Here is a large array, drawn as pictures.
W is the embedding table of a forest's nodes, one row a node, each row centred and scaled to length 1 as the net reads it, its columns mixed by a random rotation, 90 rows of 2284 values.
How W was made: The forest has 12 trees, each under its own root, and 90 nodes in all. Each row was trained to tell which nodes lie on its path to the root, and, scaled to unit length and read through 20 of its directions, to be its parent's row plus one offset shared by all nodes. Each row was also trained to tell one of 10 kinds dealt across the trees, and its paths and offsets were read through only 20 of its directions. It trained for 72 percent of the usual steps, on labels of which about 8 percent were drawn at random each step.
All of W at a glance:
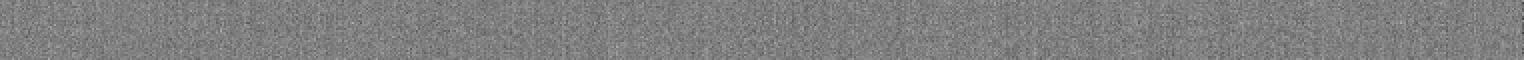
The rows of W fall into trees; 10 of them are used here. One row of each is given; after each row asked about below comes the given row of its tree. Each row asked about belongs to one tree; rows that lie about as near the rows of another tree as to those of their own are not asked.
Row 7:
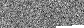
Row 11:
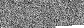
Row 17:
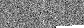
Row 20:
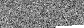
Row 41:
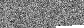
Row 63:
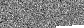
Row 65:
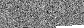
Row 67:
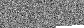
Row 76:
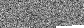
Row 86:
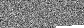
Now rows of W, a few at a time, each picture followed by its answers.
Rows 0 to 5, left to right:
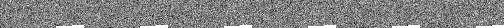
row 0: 17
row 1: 65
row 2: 7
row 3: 17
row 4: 63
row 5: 11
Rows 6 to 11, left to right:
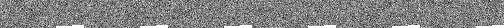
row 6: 17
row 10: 65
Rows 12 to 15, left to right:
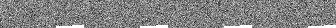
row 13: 7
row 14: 67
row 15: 65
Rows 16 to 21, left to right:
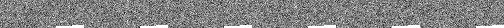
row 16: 11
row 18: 7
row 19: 67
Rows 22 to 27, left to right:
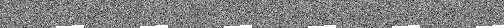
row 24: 20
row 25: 63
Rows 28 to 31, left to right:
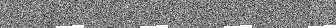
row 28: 7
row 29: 63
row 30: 11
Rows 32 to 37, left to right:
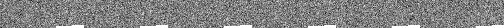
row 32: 41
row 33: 63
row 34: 20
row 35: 63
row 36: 17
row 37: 11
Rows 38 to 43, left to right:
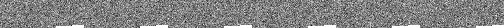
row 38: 11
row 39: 7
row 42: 7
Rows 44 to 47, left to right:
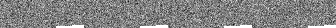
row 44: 7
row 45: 67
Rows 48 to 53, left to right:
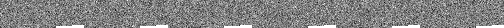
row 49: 17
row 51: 20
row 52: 65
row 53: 7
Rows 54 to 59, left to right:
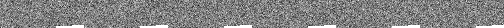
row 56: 11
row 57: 63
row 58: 11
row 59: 20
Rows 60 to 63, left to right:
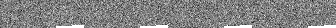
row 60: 17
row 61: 17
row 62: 11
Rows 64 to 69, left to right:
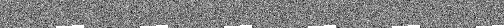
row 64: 17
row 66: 7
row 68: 86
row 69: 20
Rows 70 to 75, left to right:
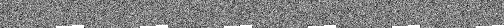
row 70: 86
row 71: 17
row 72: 63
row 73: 63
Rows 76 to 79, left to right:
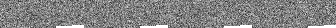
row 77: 63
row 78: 20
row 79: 20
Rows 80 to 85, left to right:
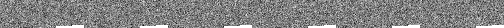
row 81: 41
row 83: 63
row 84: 7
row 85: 20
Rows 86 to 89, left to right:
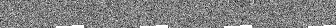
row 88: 17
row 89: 67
